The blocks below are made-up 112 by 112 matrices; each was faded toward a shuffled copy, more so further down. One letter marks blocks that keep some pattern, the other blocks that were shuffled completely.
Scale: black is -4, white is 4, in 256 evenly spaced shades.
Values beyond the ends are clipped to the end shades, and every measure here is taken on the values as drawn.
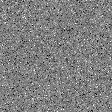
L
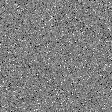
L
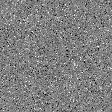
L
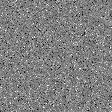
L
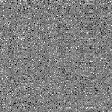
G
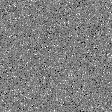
L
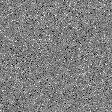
L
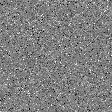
L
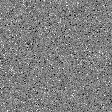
L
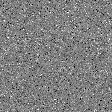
L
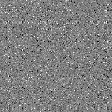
G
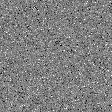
L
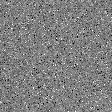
L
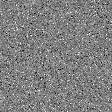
L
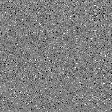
G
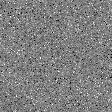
L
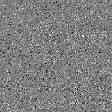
G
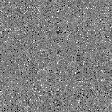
G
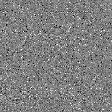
G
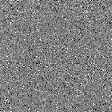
G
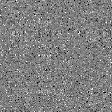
G
